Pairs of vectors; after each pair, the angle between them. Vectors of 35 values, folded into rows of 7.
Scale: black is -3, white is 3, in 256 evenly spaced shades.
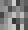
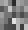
nearly opposite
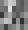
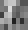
nearly parallel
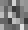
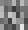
nearly parallel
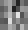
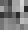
partly opposed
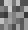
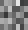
nearly parallel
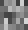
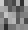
nearly opposite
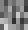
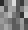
orthogonal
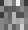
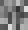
partly aligned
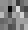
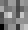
orthogonal
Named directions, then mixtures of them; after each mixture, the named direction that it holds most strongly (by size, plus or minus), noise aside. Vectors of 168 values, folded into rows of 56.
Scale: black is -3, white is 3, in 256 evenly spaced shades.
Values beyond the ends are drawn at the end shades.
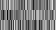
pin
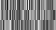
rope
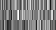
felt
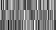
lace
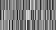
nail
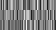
lace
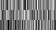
lace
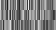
rope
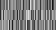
nail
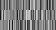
nail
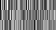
rope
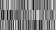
pin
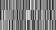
nail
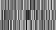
nail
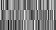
lace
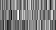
felt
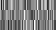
lace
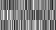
pin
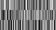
pin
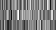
felt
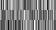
lace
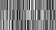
nail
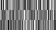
lace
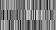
pin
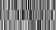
felt
